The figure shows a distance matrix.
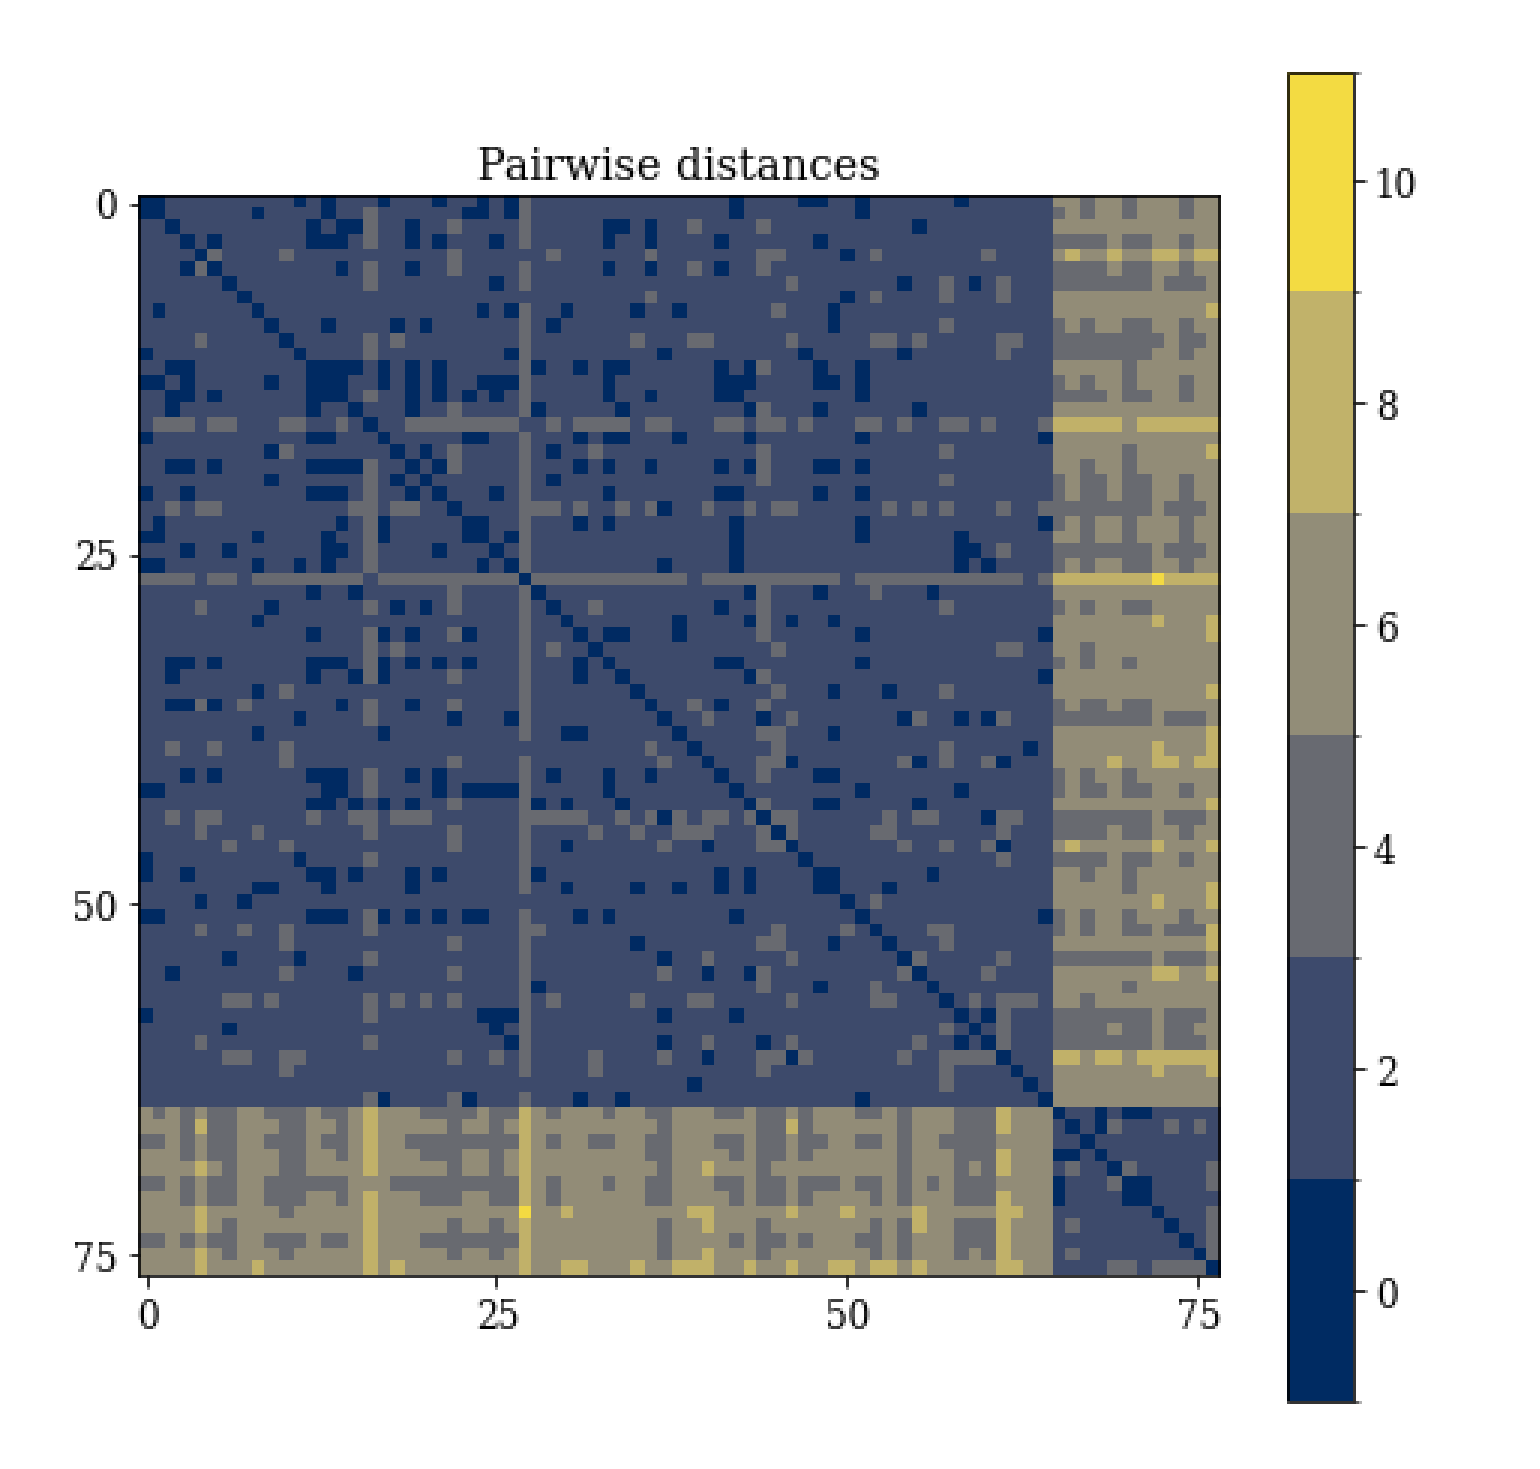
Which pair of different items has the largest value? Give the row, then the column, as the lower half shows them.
72, 27
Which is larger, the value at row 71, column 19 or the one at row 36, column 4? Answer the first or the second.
the first
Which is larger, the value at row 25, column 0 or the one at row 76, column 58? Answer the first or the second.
the second
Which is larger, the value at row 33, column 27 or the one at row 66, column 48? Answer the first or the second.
the second
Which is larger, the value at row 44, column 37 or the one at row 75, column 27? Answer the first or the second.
the second
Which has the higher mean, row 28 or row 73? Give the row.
73
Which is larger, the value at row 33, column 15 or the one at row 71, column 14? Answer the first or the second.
the second
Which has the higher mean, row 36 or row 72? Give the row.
72
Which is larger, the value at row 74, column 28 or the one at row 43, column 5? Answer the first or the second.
the first
